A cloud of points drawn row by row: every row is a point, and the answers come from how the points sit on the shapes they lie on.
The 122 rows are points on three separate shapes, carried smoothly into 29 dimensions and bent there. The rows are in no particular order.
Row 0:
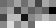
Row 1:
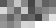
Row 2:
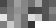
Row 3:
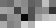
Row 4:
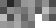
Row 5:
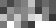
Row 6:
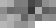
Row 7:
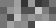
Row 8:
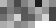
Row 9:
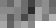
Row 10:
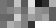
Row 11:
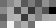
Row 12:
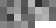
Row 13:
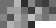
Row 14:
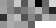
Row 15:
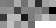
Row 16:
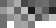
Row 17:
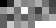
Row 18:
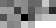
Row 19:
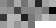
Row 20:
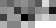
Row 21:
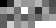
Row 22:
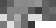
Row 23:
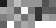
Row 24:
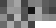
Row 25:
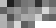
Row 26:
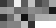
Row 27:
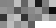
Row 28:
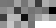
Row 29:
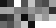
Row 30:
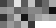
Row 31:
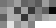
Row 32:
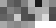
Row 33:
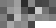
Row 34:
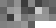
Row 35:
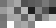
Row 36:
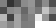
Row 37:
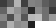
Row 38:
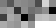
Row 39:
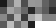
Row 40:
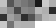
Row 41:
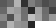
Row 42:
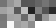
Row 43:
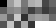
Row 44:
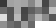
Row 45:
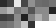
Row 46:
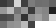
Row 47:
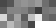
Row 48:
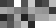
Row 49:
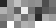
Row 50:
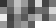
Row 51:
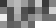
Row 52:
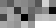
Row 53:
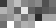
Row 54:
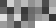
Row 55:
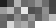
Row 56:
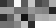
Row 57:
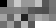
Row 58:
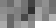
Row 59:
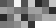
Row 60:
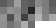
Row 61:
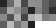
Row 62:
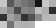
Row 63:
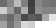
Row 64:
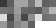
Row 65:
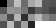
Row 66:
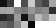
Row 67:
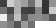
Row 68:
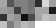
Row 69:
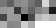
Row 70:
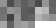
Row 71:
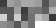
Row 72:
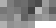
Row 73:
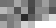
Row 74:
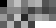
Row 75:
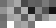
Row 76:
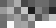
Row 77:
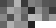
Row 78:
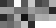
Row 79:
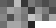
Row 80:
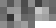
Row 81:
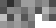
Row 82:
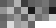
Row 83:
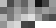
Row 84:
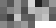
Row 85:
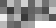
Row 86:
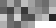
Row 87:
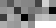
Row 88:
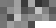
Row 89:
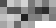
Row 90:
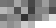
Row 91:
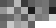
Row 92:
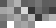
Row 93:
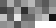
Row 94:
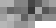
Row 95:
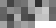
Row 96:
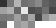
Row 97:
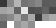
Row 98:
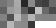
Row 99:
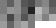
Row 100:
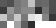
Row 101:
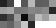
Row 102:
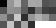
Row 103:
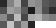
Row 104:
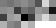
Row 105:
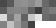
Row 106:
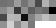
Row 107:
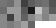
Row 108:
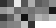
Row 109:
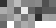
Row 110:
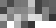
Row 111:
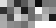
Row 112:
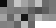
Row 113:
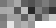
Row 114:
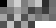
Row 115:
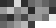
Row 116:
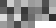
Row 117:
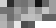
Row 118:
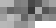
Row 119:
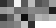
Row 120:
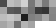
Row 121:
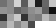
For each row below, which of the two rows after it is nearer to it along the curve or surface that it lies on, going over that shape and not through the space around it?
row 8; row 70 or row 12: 70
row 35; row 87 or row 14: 87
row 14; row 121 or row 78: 121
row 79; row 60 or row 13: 13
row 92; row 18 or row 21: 21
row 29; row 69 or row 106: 106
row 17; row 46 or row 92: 92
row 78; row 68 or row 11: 11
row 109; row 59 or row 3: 3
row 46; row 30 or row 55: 30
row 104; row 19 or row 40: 40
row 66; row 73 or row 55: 55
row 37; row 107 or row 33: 33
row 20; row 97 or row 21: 97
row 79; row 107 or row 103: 103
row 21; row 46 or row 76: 76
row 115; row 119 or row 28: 119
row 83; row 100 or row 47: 100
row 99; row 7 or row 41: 7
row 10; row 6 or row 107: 107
